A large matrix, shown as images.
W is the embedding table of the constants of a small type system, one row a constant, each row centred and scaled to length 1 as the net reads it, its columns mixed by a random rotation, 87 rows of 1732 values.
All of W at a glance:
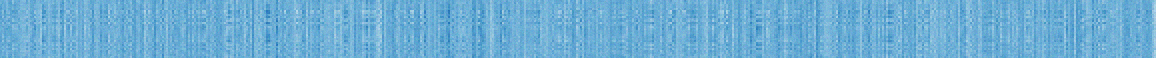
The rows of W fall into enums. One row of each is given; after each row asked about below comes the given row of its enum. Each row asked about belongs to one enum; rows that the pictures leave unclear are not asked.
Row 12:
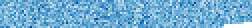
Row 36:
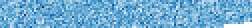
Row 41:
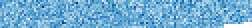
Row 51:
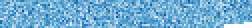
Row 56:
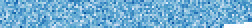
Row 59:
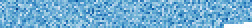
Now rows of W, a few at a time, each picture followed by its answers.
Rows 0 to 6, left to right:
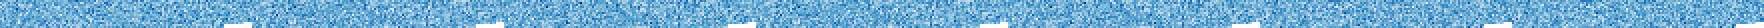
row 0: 59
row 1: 36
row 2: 41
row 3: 36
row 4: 41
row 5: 56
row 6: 56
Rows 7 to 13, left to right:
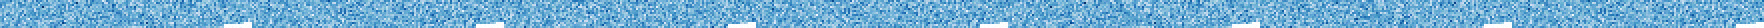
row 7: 41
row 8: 59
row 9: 56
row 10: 59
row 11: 41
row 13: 59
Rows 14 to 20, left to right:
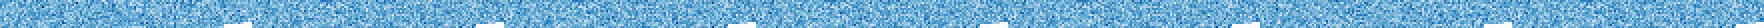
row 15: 56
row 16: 56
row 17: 56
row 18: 56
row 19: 59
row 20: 56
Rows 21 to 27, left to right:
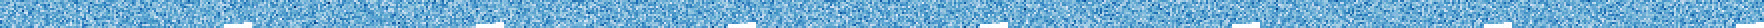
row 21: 51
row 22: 41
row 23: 56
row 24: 56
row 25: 59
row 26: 59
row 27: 59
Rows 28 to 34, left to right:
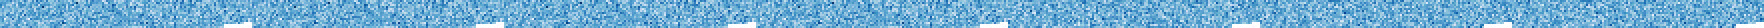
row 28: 41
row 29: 41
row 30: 41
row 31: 41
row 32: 51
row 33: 56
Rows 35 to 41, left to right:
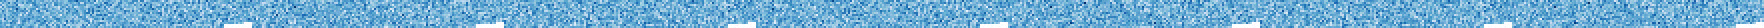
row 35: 59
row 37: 51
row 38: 59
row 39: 41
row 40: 51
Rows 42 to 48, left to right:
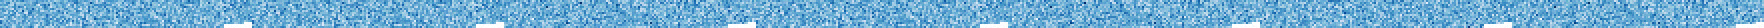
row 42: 51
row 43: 51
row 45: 51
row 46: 41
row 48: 41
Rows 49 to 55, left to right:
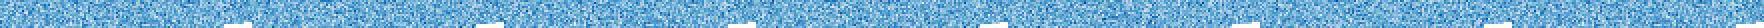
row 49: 51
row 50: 56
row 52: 56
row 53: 12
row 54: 59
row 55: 51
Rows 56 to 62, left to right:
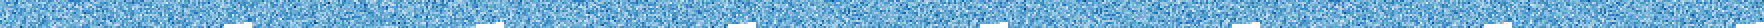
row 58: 56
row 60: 59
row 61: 56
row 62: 59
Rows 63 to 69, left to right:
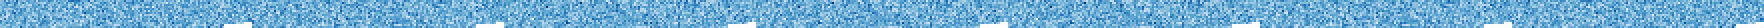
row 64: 51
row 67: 41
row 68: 51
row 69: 56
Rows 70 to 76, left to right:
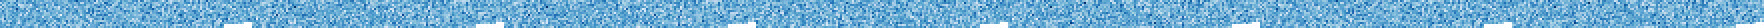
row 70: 59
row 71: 36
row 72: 36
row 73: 51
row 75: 59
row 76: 41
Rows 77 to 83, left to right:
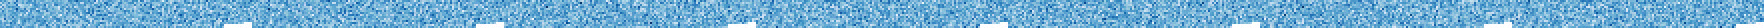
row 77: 59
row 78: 59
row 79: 41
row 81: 12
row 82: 36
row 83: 56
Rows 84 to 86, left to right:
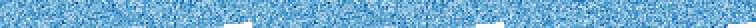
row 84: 41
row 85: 41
